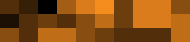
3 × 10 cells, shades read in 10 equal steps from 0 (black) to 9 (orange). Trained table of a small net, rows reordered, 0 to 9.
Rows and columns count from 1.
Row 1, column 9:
8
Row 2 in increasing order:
1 3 3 4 4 5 7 7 8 8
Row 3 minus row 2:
4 0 3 4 0 -3 -1 -5 -5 0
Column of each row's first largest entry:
6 8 3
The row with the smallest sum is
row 3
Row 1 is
3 2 0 6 8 9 4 8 8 5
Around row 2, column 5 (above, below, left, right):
8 5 3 7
